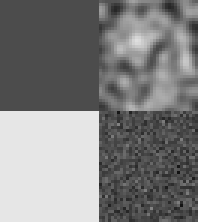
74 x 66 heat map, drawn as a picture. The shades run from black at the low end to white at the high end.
The table splits into 2 rows of 2 panels. Panel 1,1: low, flat. Panel 1,2: middling, blotchy, strong in contrast. Panel 2,1: very high, flat. Panel 2,2: low, fine-grained.
